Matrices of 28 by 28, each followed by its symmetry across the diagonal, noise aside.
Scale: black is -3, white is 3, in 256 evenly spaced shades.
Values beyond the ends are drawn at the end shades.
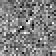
antisymmetric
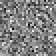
neither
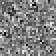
symmetric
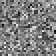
neither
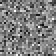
neither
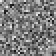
symmetric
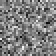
antisymmetric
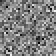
symmetric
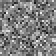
symmetric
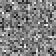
symmetric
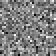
antisymmetric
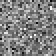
neither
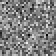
neither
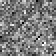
symmetric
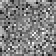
symmetric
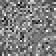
symmetric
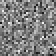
neither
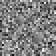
antisymmetric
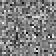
antisymmetric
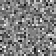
antisymmetric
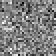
antisymmetric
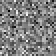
antisymmetric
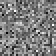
neither
